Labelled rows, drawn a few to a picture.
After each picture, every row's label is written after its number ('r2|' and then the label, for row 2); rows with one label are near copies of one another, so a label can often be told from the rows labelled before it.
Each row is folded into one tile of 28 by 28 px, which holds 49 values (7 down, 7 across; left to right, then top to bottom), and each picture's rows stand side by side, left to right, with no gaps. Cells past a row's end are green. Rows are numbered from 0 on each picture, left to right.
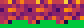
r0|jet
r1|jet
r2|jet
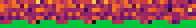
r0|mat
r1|jet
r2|mat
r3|jet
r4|mat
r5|jet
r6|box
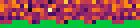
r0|mat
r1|box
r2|jet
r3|jet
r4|mat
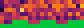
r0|box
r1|mat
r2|mat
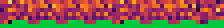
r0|jet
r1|mat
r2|mat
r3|mat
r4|jet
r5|mat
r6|mat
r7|box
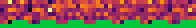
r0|jet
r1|box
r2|mat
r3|mat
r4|jet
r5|jet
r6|box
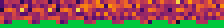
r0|box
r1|box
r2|box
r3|mat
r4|mat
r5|jet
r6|jet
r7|mat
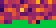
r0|box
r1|jet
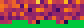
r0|mat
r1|jet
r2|jet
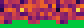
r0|box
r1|mat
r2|box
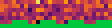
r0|mat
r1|jet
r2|jet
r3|mat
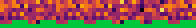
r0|mat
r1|jet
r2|mat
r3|mat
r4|jet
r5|box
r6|mat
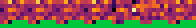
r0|jet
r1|jet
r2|jet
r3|jet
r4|box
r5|mat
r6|jet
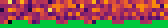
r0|jet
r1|box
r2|mat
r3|jet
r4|mat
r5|mat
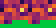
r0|box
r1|box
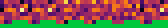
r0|box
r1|box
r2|jet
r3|jet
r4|mat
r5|box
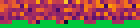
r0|mat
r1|jet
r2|jet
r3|mat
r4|mat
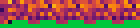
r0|jet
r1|mat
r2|mat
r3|mat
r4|mat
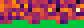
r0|mat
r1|box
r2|box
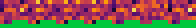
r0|box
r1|jet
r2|jet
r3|jet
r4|box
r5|mat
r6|box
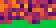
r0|mat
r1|box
